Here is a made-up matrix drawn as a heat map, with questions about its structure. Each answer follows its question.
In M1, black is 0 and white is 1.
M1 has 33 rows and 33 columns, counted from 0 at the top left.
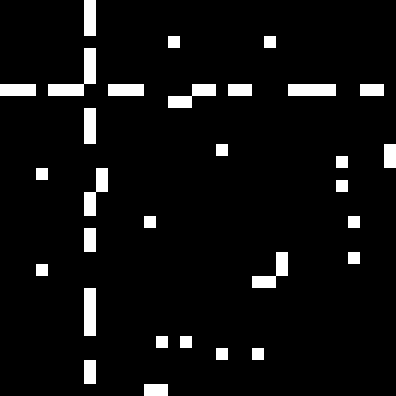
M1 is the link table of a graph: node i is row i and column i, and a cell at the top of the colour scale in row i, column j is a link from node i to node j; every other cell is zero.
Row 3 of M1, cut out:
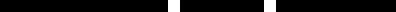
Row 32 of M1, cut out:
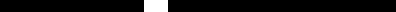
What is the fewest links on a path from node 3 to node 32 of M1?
6
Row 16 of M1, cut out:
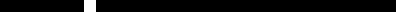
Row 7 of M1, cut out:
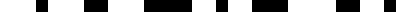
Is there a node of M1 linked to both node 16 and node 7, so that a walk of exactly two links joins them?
no
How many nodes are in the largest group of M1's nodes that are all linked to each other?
2
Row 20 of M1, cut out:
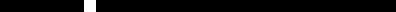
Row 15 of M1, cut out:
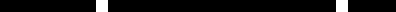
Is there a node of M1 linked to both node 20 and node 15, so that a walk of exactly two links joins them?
no
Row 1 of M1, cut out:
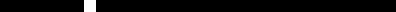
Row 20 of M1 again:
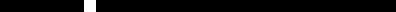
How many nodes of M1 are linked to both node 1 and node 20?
1
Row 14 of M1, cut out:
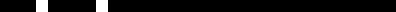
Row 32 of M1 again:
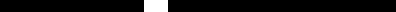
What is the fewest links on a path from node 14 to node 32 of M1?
5
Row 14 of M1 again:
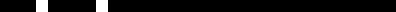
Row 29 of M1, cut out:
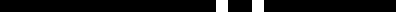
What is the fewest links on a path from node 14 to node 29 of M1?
5
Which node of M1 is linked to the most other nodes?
node 7
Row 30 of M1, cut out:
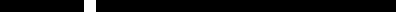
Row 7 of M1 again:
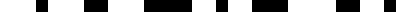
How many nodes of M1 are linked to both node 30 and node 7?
0
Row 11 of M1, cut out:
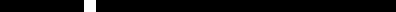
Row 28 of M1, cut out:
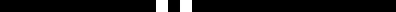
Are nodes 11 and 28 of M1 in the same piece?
no
